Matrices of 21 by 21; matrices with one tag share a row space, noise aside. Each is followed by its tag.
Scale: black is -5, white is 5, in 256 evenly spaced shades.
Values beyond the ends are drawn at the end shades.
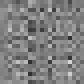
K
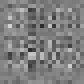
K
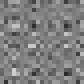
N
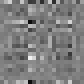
K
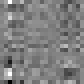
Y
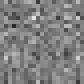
N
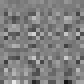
N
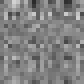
N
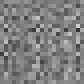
N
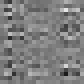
Y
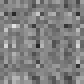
N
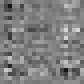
Y
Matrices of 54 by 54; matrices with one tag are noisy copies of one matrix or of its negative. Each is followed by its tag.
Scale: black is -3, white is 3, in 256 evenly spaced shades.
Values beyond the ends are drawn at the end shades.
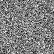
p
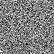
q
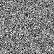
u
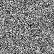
u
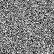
p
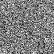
p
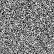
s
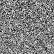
s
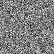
u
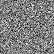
q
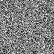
p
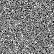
s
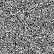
u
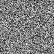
q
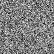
s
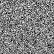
s
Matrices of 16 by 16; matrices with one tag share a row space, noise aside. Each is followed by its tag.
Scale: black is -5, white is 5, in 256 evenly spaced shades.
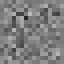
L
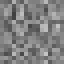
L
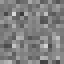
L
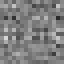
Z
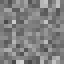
L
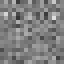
Z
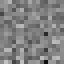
L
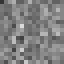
L
